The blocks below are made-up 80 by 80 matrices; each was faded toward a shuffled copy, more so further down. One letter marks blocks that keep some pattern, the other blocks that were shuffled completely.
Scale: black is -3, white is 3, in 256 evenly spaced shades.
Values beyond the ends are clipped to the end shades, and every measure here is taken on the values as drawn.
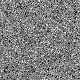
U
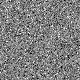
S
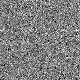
U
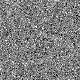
U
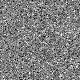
S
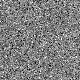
U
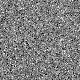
S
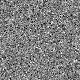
U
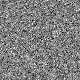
U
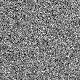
U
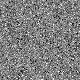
U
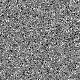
U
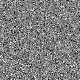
U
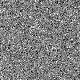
U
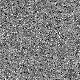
U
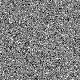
U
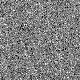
U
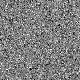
U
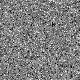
U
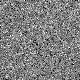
S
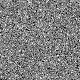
S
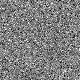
U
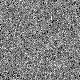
S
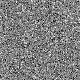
S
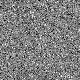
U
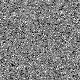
U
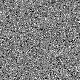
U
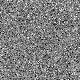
S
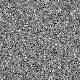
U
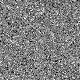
S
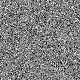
S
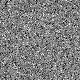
U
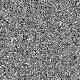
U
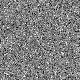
S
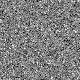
S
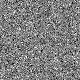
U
